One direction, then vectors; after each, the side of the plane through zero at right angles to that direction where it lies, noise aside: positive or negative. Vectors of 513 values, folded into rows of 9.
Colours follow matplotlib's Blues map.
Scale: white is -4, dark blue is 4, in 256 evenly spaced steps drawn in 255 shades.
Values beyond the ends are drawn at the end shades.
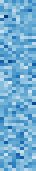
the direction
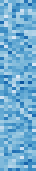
negative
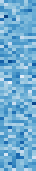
positive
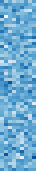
negative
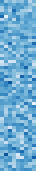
negative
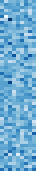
negative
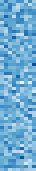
positive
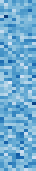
positive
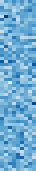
positive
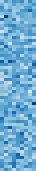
positive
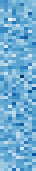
negative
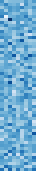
negative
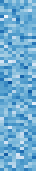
negative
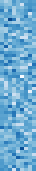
positive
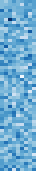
positive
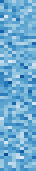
negative
